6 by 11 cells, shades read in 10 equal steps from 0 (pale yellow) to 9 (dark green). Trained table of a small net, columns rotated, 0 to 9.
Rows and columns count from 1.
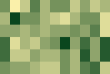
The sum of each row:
37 42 42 54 49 43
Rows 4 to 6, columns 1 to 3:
7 1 3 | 7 2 2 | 5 4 4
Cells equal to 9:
2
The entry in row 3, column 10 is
6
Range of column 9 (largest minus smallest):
4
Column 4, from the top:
6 5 4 2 4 3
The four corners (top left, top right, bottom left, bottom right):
5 3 5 2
